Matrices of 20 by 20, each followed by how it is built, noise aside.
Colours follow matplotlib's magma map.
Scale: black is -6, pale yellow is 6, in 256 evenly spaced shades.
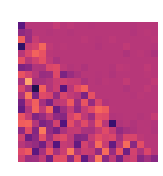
lower triangular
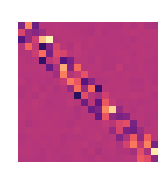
banded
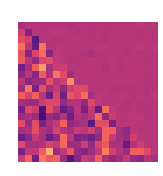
lower triangular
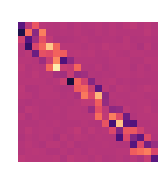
banded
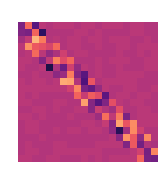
banded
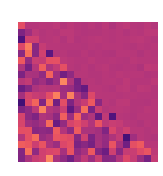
lower triangular
